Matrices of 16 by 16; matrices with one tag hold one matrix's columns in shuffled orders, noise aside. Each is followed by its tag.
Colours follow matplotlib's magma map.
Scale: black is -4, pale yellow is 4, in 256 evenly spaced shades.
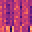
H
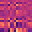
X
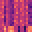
H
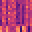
H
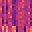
H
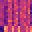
H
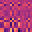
X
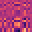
X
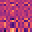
X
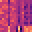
H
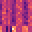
H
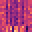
H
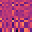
X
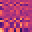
X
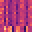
H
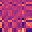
X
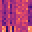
H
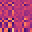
X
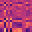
X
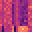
H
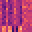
H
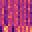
H
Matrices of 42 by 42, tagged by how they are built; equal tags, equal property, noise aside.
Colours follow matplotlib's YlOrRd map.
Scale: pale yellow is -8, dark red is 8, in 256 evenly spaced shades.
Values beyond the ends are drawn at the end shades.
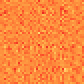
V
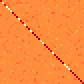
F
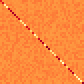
F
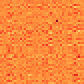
V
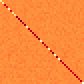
F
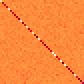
F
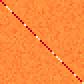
F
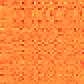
V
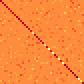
F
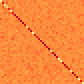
F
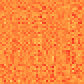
V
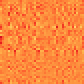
V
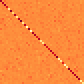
F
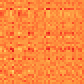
V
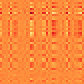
V
